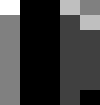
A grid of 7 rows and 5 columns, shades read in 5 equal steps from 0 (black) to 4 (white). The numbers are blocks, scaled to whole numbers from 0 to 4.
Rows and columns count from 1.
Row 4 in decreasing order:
2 1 1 0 0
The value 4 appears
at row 1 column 1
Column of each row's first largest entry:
1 5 1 1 1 1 1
